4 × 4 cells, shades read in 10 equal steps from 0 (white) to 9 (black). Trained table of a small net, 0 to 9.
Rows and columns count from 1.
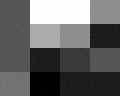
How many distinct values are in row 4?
3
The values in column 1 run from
5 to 6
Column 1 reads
6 6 6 5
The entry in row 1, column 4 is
4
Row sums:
10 21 27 30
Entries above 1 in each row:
2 4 4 4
